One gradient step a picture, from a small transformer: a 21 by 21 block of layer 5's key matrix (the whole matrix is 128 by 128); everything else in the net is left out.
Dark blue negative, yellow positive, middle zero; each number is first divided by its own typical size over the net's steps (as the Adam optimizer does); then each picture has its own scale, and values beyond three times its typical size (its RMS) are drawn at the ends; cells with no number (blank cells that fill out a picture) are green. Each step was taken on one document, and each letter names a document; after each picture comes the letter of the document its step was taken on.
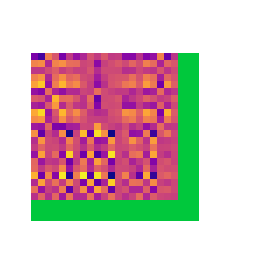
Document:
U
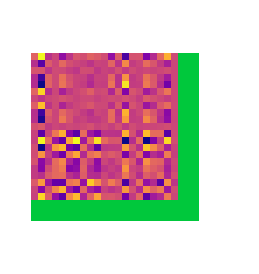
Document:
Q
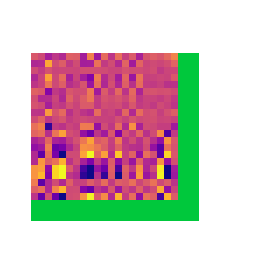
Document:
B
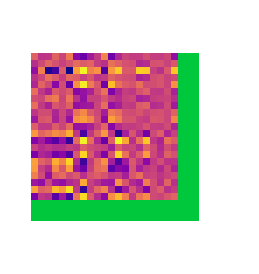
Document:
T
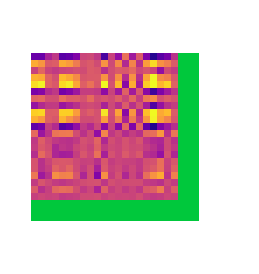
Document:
U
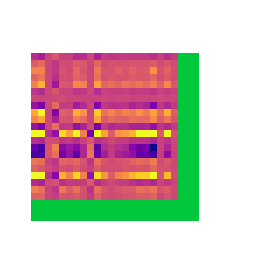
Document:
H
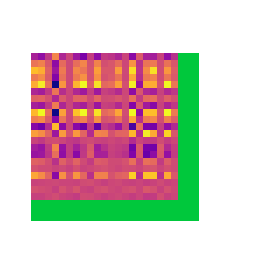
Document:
H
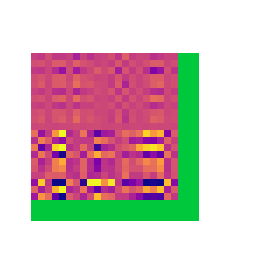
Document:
Q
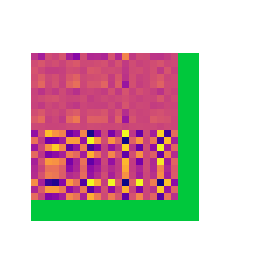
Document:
Q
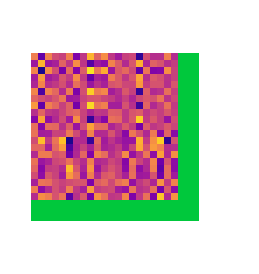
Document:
T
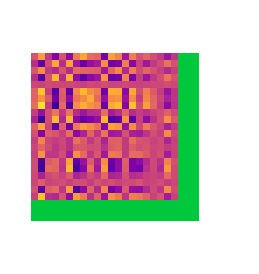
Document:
T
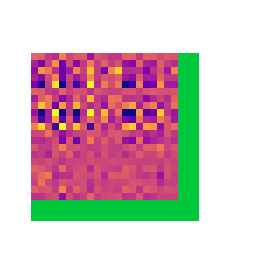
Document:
H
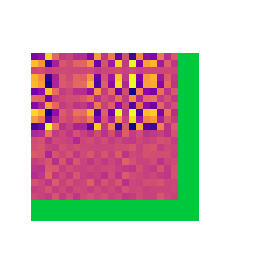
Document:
U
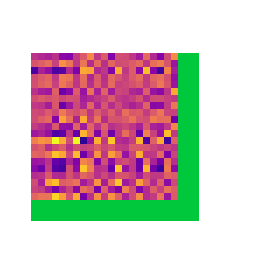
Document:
T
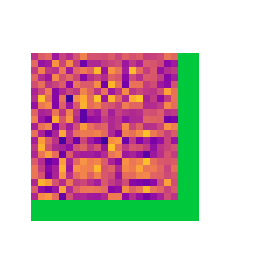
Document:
T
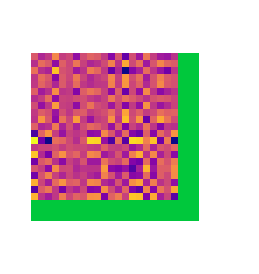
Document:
T
